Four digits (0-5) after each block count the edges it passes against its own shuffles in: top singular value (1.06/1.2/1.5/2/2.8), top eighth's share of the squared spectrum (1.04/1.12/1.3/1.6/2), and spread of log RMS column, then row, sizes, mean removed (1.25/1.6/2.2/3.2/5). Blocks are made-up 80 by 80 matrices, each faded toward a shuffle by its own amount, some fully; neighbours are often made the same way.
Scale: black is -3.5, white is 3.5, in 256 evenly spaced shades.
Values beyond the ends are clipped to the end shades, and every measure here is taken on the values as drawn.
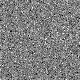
0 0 0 0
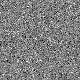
0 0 0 0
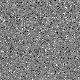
1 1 0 1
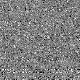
1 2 0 3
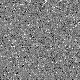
0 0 0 0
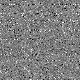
1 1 0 2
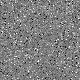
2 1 0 0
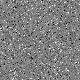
1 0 0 0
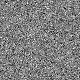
0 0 0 0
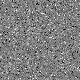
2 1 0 0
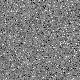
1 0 0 0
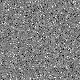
0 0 0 0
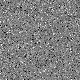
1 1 0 0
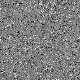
1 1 0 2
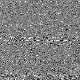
2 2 0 3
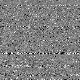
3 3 0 3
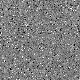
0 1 0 1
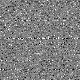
2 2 0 3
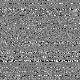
2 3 0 4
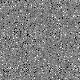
3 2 1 1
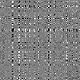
5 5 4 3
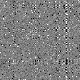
4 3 2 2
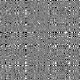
5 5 3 3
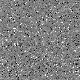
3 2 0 1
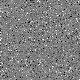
2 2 0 0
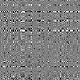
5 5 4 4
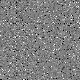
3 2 0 1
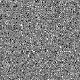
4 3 1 1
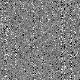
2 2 3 0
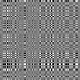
5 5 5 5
